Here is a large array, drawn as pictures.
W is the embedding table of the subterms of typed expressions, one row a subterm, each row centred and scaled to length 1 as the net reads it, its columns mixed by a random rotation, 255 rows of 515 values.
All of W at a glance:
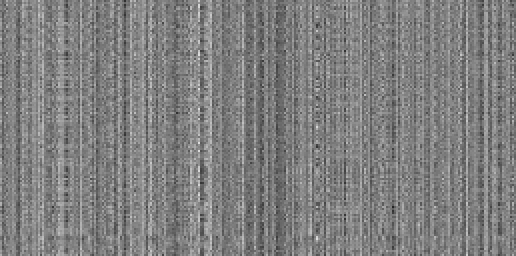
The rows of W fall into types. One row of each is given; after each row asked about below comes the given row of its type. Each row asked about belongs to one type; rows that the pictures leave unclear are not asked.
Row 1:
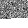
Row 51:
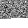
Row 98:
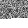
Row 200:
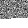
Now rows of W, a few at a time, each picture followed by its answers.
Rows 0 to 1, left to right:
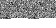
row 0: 1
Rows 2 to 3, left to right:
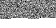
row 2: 200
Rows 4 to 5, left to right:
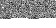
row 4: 1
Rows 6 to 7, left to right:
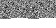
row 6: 51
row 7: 1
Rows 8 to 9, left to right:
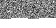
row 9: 51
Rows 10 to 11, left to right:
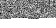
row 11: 1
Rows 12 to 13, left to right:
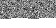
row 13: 1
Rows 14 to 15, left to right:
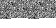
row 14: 1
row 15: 1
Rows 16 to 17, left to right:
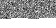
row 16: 1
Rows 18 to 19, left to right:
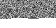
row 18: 98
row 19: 51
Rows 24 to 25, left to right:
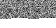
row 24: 98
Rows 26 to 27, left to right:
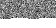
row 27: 98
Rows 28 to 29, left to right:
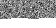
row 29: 1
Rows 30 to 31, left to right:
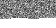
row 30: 200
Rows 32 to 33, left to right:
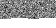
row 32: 51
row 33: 1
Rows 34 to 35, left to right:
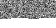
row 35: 200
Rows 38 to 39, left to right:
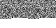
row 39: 98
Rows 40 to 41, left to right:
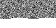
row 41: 51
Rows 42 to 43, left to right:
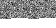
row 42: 1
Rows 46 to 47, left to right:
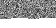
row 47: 98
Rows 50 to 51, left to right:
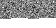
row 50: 1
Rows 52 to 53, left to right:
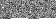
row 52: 1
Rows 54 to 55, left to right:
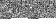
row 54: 1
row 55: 1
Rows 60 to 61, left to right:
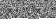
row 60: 98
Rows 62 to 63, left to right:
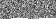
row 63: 51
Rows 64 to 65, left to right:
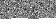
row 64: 200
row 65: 1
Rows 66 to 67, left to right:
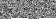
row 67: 200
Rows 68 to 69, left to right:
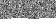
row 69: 1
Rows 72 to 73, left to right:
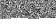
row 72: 51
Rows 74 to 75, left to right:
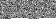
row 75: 200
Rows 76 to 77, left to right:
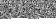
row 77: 200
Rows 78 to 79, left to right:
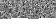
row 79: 98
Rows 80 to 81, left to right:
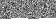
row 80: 1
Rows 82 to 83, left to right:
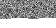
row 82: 98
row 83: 51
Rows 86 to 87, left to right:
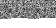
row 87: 98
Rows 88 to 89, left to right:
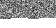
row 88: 1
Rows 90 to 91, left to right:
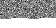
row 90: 200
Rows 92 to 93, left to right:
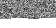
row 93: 1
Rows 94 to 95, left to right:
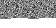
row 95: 51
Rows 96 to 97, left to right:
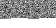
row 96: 51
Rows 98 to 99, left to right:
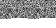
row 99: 98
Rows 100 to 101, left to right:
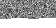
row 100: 98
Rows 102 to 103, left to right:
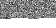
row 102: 1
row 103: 200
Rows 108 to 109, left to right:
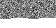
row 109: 1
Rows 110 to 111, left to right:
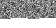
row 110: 1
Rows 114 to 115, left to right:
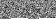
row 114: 51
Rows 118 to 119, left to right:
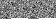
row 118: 1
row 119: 51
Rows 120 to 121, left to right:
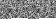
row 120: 98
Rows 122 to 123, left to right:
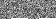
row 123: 98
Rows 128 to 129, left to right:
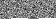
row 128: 200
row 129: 51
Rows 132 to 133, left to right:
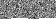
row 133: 1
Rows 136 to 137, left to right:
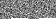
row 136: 200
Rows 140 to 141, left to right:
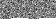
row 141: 200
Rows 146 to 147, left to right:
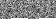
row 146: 98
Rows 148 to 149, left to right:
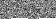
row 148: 200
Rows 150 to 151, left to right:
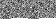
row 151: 1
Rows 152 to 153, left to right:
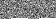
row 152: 200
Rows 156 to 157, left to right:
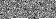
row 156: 200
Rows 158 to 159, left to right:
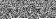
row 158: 98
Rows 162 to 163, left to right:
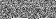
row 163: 98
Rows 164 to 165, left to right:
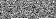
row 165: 51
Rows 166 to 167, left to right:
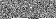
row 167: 1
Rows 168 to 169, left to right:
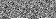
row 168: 51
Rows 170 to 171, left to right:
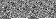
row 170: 1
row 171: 51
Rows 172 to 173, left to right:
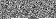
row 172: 51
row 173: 51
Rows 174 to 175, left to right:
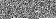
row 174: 98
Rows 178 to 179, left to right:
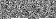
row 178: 51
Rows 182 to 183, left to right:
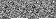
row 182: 51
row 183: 51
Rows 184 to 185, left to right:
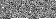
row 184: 1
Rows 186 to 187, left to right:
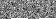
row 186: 1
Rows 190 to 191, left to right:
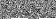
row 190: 51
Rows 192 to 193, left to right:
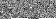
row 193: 1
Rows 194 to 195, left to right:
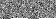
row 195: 1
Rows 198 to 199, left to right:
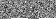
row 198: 51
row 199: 1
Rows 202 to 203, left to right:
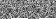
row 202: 98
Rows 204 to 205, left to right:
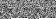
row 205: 98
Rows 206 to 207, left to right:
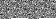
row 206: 200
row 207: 200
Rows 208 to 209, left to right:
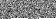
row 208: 98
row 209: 200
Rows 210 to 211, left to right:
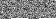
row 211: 200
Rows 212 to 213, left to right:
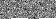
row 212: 200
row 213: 1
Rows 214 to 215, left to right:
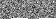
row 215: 51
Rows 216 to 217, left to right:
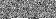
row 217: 1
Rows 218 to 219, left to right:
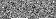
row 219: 51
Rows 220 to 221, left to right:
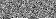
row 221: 51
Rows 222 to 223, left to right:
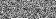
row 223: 98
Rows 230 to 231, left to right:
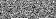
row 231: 51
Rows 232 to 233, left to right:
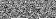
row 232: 51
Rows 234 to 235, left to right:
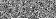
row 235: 1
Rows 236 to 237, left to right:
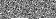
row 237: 200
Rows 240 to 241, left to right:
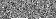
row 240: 1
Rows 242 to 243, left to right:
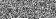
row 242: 98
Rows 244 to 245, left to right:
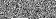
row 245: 98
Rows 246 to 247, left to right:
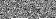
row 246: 200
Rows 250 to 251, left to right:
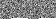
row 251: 98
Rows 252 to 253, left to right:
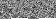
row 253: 51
